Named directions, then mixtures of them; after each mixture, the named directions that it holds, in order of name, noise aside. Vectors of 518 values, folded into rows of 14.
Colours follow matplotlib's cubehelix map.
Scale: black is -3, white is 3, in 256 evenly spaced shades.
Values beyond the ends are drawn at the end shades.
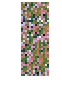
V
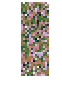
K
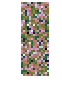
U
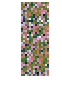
V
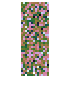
K, V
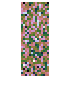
K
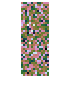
U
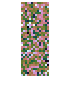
U, V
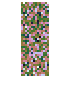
K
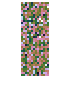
V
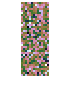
U, V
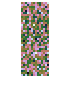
K, U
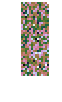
K, U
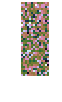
U, V
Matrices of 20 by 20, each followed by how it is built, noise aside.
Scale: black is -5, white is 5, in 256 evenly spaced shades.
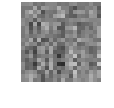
low rank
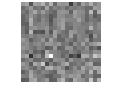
low rank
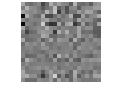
low rank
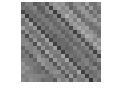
Toeplitz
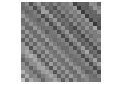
Toeplitz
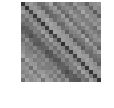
Toeplitz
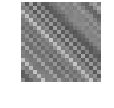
Toeplitz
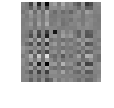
low rank
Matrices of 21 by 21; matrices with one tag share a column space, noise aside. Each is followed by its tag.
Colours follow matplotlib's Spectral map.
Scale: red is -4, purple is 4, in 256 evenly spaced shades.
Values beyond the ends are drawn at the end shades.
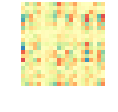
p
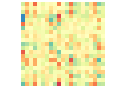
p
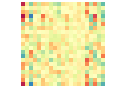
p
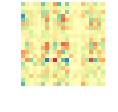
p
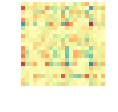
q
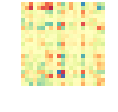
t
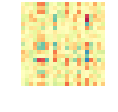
p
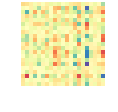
q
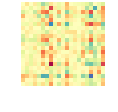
q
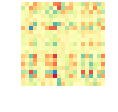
t
